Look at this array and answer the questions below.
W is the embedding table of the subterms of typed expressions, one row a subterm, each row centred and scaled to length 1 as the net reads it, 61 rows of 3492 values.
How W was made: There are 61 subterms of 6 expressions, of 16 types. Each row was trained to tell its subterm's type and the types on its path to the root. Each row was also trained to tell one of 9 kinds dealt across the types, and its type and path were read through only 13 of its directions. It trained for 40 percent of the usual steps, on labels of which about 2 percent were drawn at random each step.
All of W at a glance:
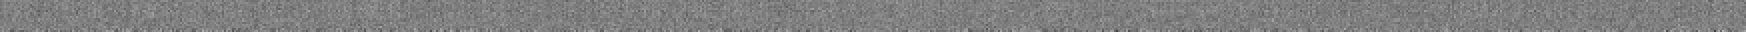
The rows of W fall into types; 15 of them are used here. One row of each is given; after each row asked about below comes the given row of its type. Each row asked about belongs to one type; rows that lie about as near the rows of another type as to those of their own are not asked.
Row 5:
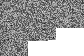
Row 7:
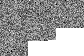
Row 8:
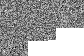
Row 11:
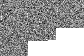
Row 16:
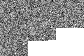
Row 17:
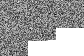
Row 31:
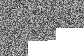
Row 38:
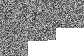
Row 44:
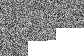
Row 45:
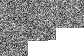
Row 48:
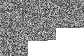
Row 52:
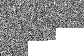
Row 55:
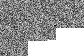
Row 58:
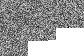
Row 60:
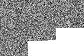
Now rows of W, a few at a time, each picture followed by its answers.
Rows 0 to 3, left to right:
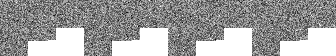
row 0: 44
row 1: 17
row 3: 31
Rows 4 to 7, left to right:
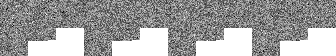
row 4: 44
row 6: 48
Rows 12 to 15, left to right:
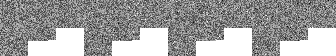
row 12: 38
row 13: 11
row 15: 38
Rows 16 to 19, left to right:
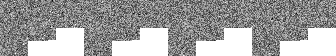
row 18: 38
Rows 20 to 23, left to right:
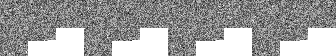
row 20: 44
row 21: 31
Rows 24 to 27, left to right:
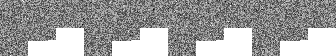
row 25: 31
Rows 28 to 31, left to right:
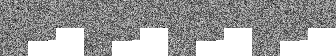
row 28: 44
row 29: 45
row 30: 58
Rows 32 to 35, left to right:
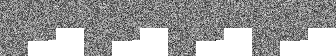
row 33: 45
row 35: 38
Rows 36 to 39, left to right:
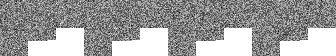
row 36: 8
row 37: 5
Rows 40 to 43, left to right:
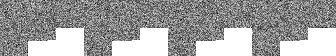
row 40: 52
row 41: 48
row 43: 5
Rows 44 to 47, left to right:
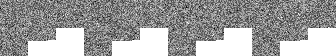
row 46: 11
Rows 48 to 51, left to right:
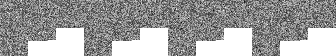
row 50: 48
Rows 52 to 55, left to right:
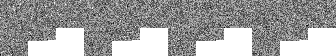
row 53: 31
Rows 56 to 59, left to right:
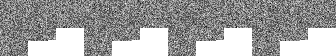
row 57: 8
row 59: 8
